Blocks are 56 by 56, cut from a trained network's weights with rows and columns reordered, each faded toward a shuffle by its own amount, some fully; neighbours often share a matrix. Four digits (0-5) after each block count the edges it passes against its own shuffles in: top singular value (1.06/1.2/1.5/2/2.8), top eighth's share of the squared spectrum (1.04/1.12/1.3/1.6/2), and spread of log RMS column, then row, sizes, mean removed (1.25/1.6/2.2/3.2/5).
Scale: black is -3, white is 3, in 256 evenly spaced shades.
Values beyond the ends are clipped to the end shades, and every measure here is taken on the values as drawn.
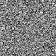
3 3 1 0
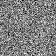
2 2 0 0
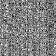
3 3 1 2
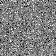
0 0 0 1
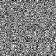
3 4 2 1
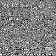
2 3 0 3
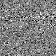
2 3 0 2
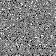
1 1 0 1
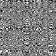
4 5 2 3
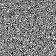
0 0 0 0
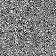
2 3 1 1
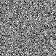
2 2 0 1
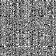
3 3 1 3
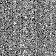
2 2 0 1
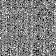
2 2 0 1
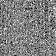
2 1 0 1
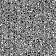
1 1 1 0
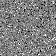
0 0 0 0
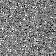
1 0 0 0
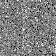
0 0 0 0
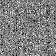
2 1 0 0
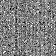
3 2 0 1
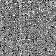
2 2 0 1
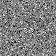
0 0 0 0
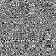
3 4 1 3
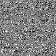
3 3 0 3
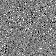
1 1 0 0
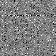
2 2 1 1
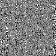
2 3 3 0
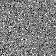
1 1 0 0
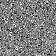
1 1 0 0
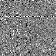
3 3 2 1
